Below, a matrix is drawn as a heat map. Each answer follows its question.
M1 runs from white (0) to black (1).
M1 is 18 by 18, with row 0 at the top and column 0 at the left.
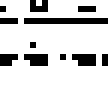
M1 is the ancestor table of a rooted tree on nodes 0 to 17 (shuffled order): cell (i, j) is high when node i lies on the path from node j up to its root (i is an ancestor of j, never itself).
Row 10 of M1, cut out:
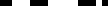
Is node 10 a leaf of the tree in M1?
no
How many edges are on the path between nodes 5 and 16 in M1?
7
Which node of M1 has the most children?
1
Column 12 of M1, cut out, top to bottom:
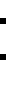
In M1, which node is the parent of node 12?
9
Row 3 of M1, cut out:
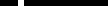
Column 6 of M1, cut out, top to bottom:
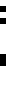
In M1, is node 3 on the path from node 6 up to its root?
yes
